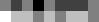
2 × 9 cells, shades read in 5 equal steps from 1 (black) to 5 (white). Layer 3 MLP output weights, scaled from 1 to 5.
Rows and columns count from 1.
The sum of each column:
8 6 7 4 7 5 6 6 6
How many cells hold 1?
1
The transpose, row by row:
3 5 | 2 4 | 3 4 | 1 3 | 3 4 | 2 3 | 2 4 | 2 4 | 3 3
